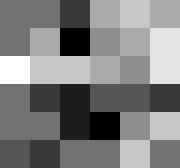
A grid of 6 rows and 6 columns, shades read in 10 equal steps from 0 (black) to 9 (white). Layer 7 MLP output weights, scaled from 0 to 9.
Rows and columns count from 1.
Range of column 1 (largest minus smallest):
6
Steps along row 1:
same down up up down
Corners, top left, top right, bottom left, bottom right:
4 6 3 4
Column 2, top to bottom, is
4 6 7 2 4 2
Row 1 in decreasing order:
7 6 6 4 4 2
